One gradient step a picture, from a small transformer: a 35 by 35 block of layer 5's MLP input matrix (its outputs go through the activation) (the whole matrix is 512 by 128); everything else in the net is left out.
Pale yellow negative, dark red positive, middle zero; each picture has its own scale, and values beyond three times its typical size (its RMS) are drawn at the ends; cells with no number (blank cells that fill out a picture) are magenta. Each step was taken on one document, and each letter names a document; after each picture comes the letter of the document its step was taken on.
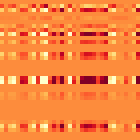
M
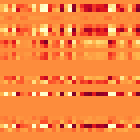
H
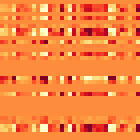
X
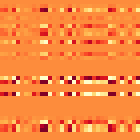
H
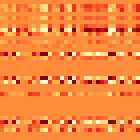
H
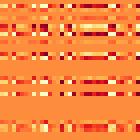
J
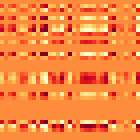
M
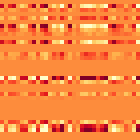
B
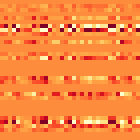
H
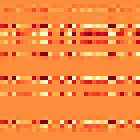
X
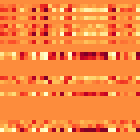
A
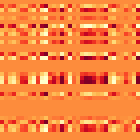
M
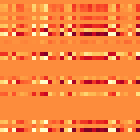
J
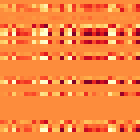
X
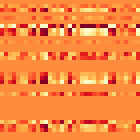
M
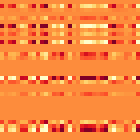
B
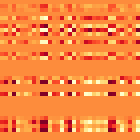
H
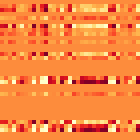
A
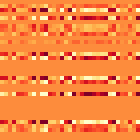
A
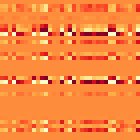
J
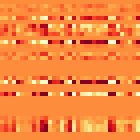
X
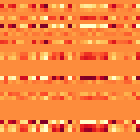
B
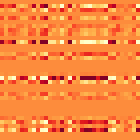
M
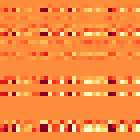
H
